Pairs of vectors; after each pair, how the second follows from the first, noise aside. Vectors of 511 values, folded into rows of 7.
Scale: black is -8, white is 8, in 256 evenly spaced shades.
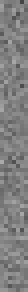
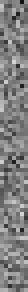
scaled up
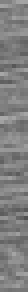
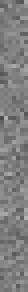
sign-scrambled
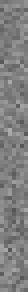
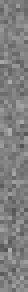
sign-scrambled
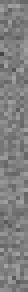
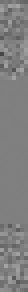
partly zeroed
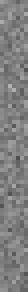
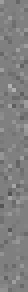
partly zeroed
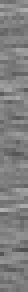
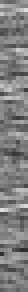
scaled up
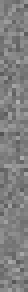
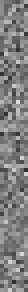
scaled up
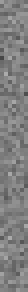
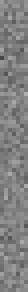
sign-scrambled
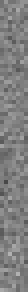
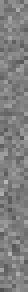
sign-scrambled
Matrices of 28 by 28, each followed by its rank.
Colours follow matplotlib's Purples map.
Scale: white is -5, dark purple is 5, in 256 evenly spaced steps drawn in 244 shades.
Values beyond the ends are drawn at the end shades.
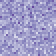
full rank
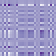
one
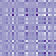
one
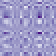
two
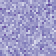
full rank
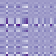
one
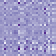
three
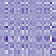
two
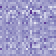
three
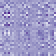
three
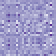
three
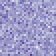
full rank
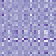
two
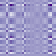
one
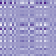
one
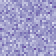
full rank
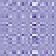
two
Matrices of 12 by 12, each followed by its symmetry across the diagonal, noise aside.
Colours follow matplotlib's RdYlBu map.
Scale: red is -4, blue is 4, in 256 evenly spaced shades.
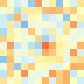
symmetric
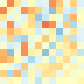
symmetric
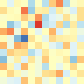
antisymmetric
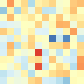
antisymmetric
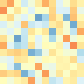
symmetric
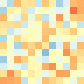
symmetric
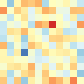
antisymmetric
